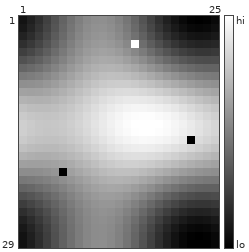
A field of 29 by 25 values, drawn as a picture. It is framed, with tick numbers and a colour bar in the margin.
Lone odd cells: 3, 1 higher and 2 lower than their neighbours. Ninth with the highest average: centre. Ninth with the lowest average: bottom right.
